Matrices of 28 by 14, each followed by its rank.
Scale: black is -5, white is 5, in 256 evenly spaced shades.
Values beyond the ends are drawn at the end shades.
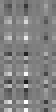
one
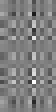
one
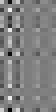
one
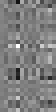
two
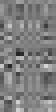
two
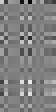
one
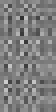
two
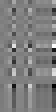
one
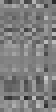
two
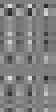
one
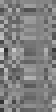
two
